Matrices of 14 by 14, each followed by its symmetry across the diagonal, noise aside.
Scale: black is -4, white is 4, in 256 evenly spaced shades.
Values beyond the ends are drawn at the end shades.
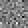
antisymmetric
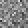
symmetric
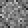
symmetric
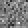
neither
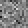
neither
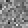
neither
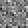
antisymmetric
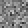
neither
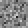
symmetric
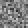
antisymmetric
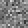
neither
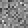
symmetric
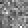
neither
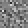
antisymmetric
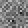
symmetric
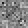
symmetric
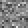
neither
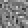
antisymmetric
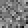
symmetric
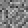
symmetric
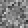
antisymmetric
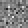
antisymmetric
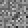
symmetric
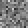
neither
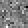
antisymmetric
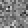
antisymmetric
